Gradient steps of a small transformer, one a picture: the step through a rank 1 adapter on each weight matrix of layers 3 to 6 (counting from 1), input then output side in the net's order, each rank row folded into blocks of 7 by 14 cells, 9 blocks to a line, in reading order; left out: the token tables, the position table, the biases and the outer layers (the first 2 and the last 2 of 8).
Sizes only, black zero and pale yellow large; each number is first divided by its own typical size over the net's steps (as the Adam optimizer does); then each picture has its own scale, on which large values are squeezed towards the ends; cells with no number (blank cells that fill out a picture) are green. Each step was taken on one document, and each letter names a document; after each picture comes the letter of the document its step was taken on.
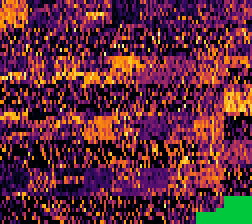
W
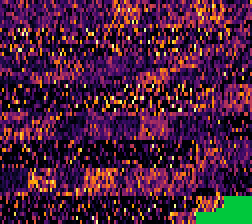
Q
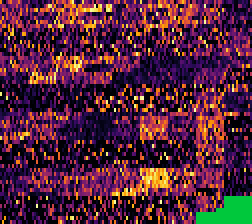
Q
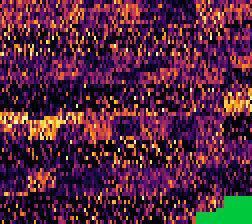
Q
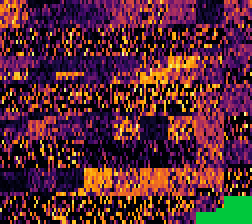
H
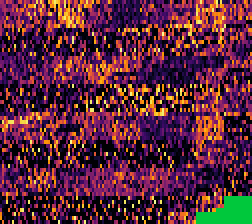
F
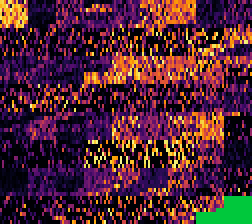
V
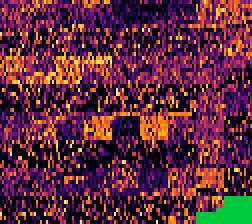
F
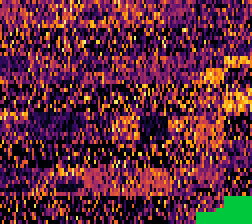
W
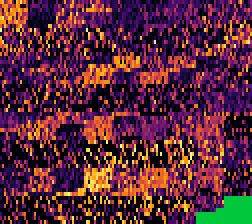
W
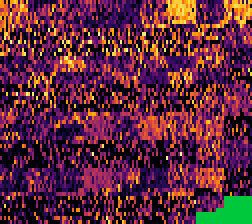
H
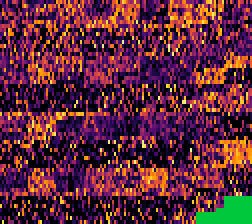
F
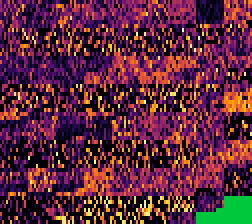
W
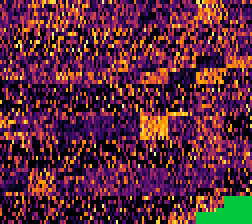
F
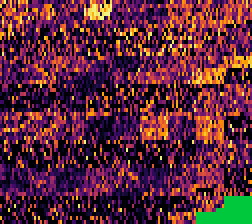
F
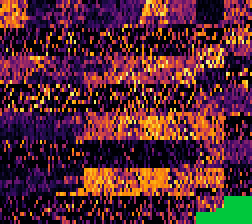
V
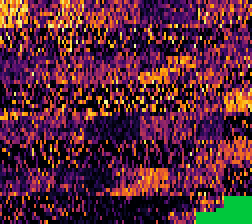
H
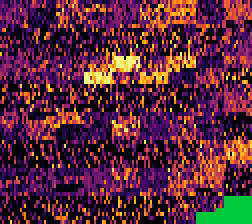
W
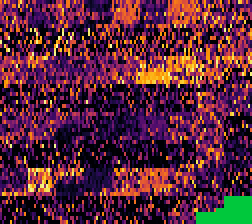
H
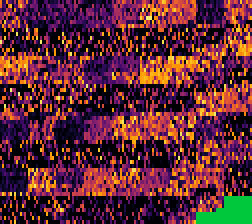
V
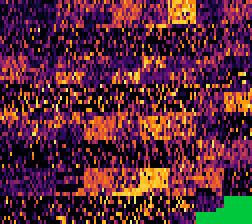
W
